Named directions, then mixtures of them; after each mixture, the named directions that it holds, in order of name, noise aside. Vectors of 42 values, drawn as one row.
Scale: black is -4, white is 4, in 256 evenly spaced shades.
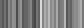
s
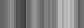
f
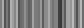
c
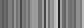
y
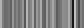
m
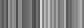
s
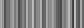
c, m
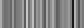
m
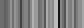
c, y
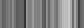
f, m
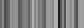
c, y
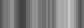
f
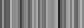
c, y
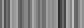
c, y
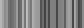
m, s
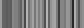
m, y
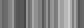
f, m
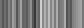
s
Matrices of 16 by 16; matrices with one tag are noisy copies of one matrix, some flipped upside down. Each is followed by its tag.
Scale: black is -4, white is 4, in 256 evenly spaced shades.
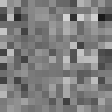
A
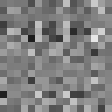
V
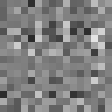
V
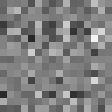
V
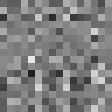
V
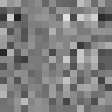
A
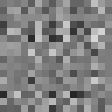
V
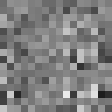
A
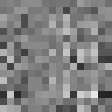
A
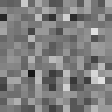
V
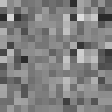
A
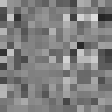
A
